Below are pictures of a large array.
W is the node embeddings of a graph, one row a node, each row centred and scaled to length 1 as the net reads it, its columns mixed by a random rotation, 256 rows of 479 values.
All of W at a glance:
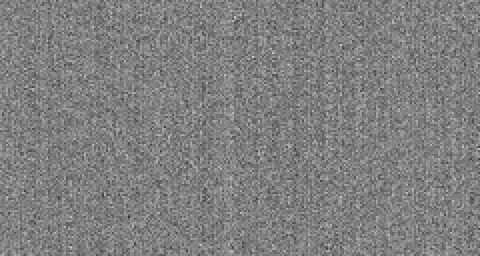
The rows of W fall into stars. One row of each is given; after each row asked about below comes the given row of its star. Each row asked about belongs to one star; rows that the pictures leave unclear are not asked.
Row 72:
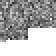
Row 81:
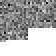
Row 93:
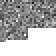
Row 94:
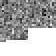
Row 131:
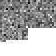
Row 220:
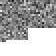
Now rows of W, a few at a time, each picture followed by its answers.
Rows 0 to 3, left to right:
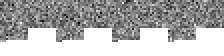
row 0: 81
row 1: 220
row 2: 93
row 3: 131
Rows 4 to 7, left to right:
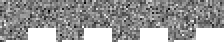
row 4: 93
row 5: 131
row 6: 93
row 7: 131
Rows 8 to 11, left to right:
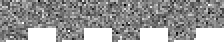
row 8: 72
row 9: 94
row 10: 81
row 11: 93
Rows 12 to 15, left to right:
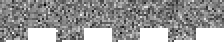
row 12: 220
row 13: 94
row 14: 93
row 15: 81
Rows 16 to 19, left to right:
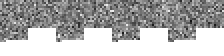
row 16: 72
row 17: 220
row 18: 220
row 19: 220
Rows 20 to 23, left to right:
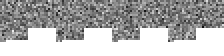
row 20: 94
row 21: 94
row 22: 131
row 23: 94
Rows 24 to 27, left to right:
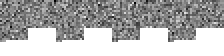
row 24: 72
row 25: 131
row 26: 81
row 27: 81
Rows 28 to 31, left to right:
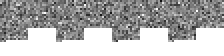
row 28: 81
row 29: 94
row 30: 220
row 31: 72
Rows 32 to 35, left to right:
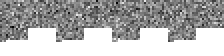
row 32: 72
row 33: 93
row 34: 93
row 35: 94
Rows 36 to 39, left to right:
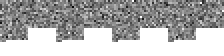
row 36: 131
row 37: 220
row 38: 131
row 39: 220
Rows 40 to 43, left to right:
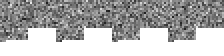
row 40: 94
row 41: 131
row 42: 220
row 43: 131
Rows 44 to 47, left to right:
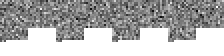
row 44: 81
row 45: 94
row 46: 81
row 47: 94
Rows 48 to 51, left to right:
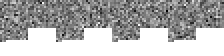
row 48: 81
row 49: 93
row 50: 93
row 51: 220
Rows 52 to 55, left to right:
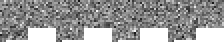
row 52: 72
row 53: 220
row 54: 94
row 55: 72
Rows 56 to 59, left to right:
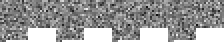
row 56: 220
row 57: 220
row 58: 81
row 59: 94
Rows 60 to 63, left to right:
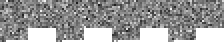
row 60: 220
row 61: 131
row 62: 72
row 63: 94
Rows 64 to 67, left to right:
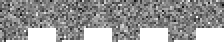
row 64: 81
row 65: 94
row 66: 131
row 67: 94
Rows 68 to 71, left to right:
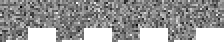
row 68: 81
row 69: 72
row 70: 131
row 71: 131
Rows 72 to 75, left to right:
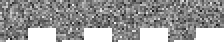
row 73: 220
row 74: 94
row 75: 94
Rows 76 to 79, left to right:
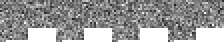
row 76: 93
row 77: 94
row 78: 131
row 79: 72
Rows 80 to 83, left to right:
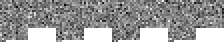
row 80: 131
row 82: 72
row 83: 93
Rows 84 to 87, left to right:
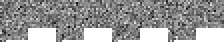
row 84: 81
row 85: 131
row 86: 72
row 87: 81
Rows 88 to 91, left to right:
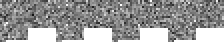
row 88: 94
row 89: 131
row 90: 131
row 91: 81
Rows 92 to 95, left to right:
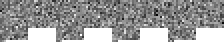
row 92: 72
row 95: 81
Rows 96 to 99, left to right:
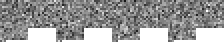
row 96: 94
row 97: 72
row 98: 220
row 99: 93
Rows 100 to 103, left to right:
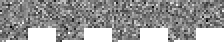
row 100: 72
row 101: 220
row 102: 93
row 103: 220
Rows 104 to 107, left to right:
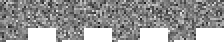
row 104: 93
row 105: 220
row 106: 93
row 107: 72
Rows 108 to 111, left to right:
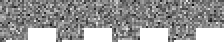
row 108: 220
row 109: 94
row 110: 220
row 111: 81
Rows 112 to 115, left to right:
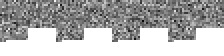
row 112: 94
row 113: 94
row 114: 94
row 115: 93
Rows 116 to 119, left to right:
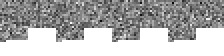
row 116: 220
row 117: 72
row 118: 94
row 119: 93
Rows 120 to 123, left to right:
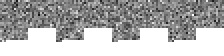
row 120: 94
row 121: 94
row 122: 94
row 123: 131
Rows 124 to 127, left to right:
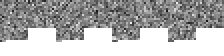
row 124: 94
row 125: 72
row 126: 93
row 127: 220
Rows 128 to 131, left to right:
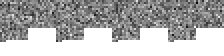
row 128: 81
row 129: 81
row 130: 93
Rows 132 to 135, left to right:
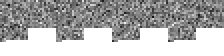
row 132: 72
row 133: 131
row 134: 93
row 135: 94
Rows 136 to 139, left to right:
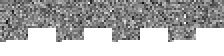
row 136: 93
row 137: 220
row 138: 72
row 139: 131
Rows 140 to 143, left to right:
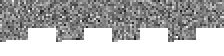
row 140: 93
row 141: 94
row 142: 94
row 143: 81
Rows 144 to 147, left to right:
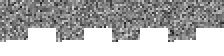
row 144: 81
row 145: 81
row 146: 131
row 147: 81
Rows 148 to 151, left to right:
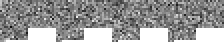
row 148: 72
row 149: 94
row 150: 94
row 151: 81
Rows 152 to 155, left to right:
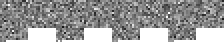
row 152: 131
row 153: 72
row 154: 72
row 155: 72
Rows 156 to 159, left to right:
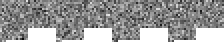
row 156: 94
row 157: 93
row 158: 131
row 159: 131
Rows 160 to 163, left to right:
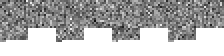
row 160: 94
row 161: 220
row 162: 72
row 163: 72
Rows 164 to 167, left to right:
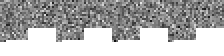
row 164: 220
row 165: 94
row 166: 220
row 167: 93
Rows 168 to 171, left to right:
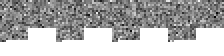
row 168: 220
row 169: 94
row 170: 94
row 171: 72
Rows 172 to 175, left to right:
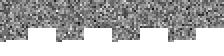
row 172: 72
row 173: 220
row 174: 93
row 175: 81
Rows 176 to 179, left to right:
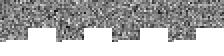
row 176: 93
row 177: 72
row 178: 93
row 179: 93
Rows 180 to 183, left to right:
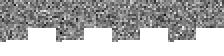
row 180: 220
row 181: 81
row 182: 81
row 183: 220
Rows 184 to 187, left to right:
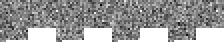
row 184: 72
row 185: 220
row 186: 93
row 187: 81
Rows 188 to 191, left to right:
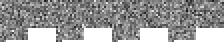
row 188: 94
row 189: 131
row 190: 220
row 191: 131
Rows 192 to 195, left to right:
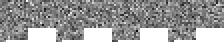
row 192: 94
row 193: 94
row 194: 220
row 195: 220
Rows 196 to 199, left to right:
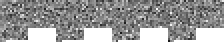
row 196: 94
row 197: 131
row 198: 131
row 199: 94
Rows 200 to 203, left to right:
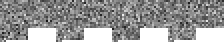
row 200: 72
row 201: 94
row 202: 72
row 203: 131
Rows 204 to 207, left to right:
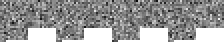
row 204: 81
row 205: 93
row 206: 131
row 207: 93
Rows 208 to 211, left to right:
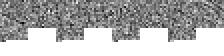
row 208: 220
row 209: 81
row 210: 220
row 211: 72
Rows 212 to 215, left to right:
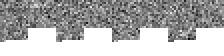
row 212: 93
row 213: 131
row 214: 81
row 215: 94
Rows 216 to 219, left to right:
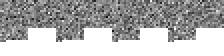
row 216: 220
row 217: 81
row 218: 131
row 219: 81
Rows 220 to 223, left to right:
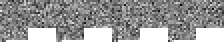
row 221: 72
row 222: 81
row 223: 93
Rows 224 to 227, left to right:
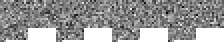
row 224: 93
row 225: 81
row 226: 93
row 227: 93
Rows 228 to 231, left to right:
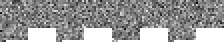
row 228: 220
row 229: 131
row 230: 72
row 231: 94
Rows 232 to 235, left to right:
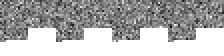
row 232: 81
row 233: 81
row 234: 72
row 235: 93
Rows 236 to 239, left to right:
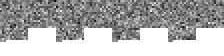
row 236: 72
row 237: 220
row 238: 72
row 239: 94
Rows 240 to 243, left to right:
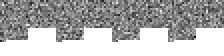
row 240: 93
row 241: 131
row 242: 220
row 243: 93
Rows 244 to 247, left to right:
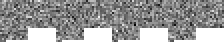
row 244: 131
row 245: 93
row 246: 220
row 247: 220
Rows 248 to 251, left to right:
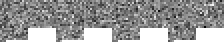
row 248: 72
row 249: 220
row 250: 93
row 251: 93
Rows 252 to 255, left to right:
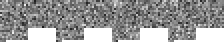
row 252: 220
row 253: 93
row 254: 220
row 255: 131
